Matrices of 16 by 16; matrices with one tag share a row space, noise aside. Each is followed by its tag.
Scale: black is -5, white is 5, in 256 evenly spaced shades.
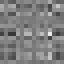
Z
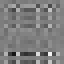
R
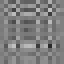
R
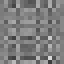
R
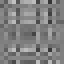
R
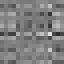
Z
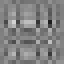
R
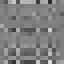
R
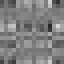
Z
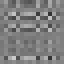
R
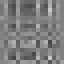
R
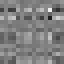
Z
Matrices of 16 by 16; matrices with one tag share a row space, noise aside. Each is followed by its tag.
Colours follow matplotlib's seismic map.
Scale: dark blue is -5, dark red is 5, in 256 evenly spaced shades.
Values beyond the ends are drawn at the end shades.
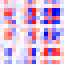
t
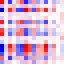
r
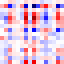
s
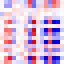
t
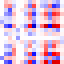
t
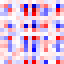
s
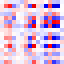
t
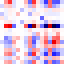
t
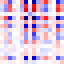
s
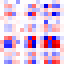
t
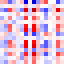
s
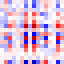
s
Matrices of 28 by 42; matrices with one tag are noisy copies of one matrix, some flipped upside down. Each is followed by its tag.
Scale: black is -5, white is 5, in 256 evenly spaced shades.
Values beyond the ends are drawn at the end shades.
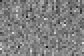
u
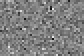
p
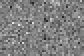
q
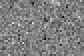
q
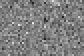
q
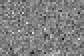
q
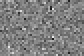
p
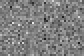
q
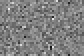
p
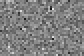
p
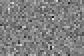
p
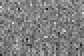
u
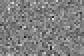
p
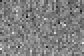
u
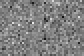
q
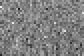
u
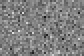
q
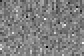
u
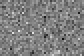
q
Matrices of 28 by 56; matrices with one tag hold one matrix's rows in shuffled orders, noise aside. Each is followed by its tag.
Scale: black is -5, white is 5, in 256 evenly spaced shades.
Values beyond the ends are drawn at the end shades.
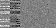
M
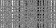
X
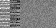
M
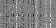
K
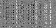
K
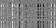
X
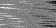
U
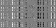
X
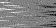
U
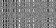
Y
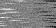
U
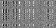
Y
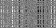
X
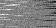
U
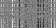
X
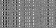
Y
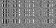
Y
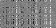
K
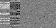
M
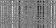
X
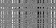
X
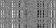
X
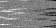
U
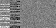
M
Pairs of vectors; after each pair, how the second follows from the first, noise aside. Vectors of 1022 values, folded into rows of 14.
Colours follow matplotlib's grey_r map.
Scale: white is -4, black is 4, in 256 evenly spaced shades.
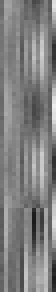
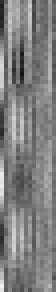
reversed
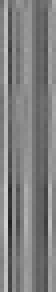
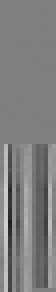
partly zeroed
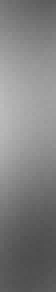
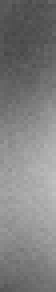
reversed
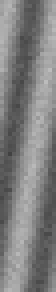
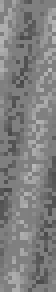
partly zeroed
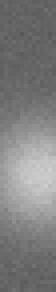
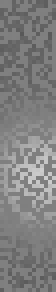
partly zeroed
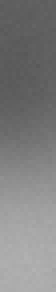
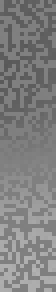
partly zeroed
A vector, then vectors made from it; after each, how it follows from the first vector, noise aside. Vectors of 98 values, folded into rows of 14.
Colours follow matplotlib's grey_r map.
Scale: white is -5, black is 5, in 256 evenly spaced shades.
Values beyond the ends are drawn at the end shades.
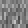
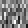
scaled up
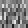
scaled up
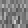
copied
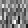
scaled up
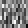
scaled up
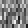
scaled up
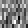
scaled up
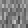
copied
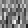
scaled up
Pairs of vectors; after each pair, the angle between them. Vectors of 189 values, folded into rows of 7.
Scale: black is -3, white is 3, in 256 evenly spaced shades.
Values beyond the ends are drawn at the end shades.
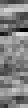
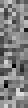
orthogonal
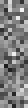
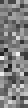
orthogonal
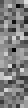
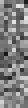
nearly opposite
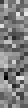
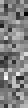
nearly opposite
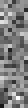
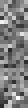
nearly parallel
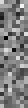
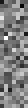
nearly opposite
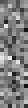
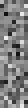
orthogonal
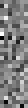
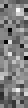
orthogonal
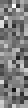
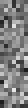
nearly opposite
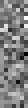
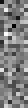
orthogonal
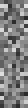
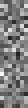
nearly parallel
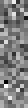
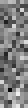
partly aligned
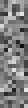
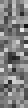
partly opposed
